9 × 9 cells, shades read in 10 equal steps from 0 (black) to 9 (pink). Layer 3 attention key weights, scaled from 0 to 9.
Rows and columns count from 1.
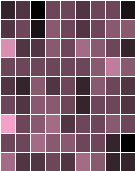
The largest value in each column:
9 4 6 6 5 6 5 7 5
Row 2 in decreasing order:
5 5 5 4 4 4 3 3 1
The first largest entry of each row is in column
4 4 1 8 3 3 1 3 1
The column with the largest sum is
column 1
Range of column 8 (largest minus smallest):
5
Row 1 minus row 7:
-7 -1 -5 -2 1 -1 0 -1 -3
